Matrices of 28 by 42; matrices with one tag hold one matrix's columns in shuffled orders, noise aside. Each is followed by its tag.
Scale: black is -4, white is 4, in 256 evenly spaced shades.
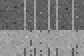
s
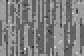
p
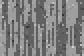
p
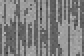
p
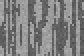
p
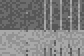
s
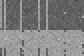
s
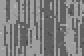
p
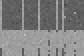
s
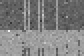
s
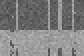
s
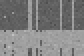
s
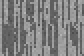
p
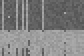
s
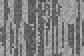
p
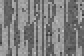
p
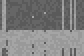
s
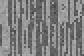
p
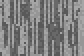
p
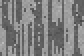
p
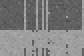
s
